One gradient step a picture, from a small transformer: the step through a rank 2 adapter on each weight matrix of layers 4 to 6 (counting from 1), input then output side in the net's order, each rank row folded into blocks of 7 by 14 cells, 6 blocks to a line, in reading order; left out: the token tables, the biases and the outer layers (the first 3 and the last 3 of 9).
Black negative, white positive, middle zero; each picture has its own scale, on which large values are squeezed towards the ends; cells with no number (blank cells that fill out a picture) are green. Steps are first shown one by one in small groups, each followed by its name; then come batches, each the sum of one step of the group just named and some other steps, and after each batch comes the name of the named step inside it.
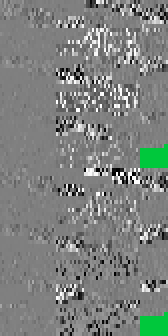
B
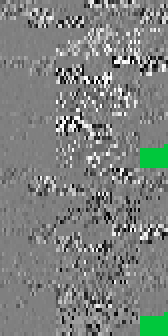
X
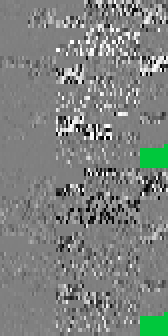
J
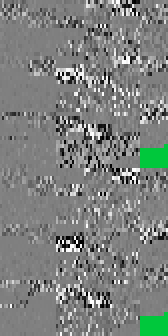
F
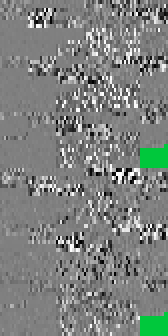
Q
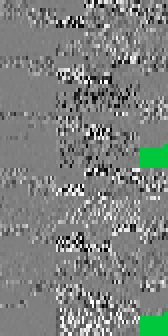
F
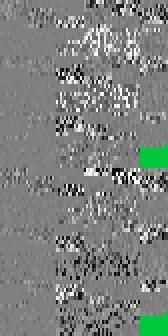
B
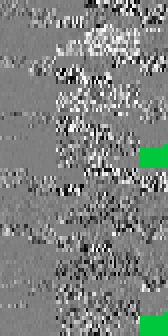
J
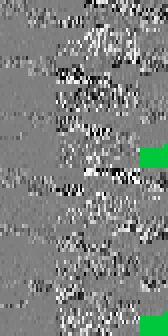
B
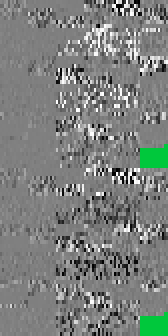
B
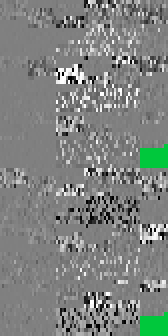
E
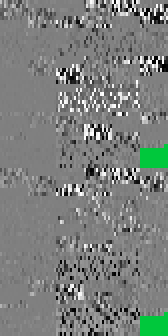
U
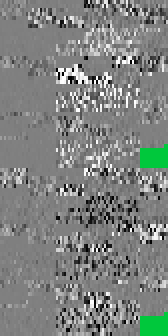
E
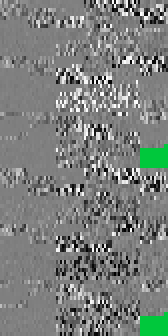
U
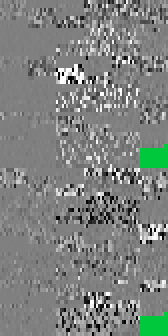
E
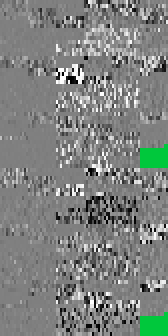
E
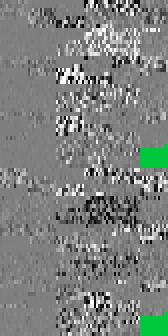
E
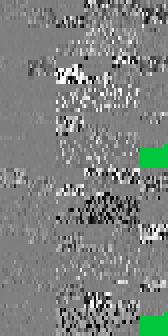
E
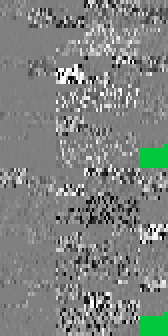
E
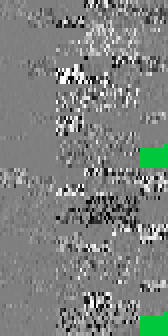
E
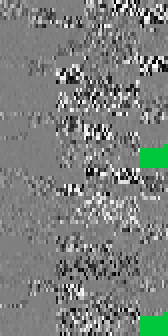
U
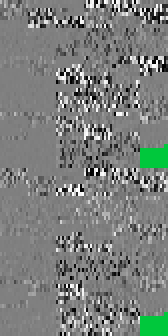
U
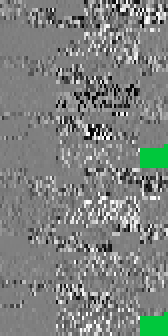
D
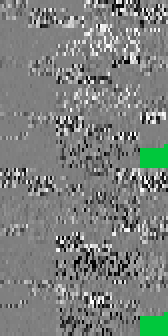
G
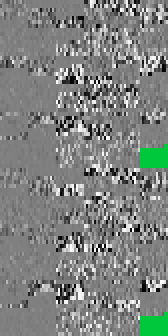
D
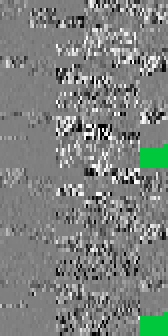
D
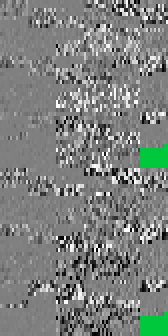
G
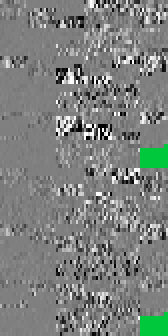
D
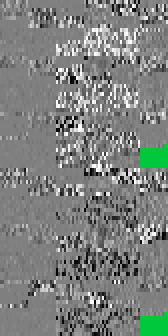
G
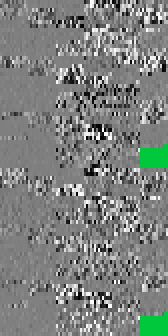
D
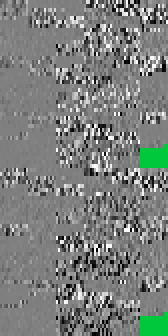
G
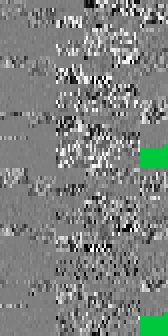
D
